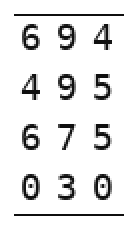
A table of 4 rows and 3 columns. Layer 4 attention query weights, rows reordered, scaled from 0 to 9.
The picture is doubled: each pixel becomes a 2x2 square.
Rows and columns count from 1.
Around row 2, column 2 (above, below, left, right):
9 7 4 5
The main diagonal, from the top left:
6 9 5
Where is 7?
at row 3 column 2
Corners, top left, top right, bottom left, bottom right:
6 4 0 0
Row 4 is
0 3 0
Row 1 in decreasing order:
9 6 4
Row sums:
19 18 18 3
